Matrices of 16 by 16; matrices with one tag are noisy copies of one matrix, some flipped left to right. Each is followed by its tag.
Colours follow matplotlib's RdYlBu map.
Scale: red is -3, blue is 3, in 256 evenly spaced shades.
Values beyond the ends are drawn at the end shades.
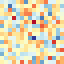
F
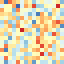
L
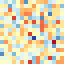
F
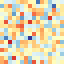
F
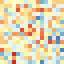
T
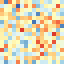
L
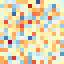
F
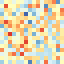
L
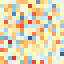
F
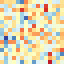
T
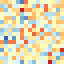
T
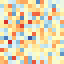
F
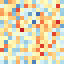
L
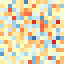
F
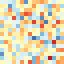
F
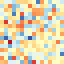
F
